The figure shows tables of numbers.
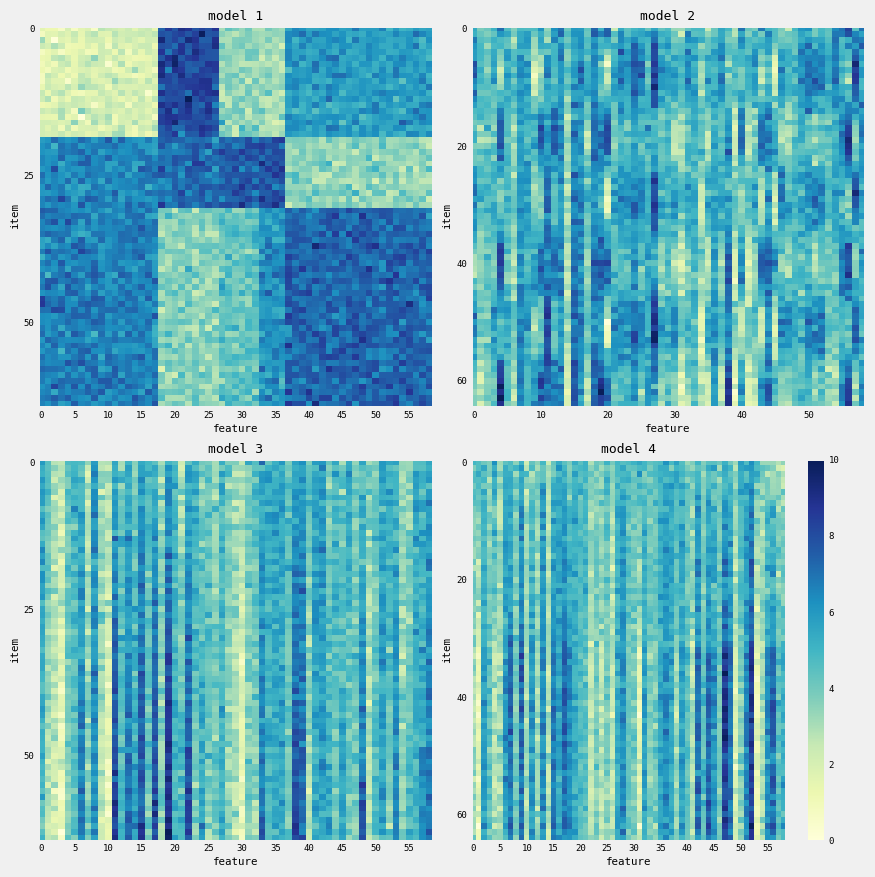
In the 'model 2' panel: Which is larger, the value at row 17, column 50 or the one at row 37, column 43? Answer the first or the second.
the second
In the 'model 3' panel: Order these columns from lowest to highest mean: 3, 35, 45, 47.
3, 47, 45, 35
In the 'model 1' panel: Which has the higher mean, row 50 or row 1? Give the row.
50
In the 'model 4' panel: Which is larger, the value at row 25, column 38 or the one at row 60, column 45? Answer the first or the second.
the second
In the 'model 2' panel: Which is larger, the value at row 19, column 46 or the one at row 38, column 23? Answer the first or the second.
the second
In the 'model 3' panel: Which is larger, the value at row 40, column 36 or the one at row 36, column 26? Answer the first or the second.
the first
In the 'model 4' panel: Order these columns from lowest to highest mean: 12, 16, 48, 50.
12, 50, 16, 48
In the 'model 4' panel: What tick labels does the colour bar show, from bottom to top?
0, 2, 4, 6, 8, 10
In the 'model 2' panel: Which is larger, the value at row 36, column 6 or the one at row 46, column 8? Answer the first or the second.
the second
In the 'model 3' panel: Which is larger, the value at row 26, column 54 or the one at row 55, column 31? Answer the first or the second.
the second
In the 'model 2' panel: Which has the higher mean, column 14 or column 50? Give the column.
50
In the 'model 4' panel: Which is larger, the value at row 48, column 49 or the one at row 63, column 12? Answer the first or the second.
the second
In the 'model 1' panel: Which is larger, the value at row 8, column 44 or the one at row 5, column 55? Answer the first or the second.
the first
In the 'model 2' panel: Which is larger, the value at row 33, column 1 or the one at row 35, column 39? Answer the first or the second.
the first
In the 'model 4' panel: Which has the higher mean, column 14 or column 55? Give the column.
55
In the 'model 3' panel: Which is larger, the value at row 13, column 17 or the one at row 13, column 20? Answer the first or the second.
the first
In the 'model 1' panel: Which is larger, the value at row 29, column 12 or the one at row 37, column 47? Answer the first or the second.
the second
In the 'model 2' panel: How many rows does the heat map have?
65
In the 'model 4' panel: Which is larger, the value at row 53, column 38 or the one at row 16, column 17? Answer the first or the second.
the second
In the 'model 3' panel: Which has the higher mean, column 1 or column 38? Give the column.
38
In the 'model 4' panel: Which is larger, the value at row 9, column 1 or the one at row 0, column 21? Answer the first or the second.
the second
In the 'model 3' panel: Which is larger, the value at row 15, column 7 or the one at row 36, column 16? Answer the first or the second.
the second
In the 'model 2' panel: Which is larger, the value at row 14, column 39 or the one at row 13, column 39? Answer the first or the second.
the second
